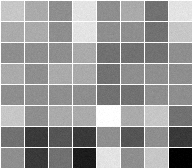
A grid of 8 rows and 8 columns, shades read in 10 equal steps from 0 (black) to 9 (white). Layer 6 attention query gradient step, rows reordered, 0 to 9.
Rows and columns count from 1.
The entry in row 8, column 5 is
8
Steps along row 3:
same same up down same same up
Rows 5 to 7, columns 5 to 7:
4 4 5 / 9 6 7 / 5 3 5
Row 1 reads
7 6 5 8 5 6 4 8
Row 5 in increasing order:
4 4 5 5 5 5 5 5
